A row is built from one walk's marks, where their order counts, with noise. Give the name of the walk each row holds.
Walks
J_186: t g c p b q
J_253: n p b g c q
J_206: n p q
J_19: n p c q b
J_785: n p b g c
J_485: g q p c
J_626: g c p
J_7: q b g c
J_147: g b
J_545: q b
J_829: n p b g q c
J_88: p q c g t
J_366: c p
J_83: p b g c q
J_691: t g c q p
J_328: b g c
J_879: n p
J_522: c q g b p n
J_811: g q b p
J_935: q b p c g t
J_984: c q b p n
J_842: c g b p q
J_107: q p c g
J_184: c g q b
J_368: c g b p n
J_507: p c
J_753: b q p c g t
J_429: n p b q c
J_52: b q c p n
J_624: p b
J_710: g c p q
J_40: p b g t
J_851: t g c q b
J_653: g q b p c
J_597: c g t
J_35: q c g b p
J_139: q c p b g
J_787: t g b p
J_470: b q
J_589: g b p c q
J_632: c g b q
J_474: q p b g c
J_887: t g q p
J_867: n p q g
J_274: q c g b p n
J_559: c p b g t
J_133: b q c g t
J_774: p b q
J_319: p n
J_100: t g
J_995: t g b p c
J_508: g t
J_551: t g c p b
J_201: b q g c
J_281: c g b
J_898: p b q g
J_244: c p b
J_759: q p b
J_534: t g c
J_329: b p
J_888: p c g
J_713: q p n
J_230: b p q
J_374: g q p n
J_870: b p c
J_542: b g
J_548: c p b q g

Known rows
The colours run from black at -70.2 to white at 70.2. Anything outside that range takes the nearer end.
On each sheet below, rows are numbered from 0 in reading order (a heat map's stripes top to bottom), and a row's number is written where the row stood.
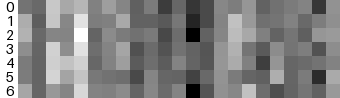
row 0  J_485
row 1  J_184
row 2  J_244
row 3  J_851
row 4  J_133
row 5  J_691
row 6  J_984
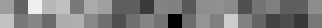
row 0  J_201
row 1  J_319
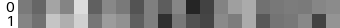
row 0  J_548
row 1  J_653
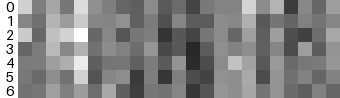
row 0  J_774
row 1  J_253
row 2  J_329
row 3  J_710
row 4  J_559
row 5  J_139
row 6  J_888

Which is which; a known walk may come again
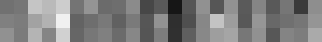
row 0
J_626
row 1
J_559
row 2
J_842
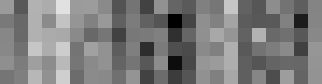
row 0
J_429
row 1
J_374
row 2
J_88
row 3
J_653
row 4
J_368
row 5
J_589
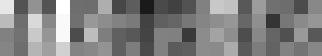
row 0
J_545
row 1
J_470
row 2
J_542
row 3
J_253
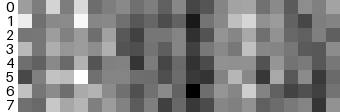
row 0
J_632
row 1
J_624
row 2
J_888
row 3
J_507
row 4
J_107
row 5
J_508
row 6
J_319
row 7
J_485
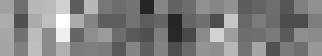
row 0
J_870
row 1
J_879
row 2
J_281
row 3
J_83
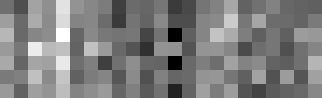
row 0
J_867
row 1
J_898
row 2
J_244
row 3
J_328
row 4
J_366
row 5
J_186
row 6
J_52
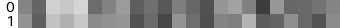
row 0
J_133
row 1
J_829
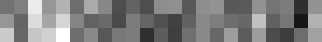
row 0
J_534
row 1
J_887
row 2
J_329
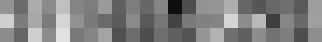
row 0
J_522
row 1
J_774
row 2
J_851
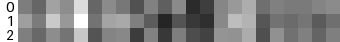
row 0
J_548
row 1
J_147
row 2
J_139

